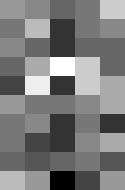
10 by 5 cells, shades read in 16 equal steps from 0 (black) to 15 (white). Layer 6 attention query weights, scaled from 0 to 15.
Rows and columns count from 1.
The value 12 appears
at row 1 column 5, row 4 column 4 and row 5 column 4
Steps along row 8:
down down up up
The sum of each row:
42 36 29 49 43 41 28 32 29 33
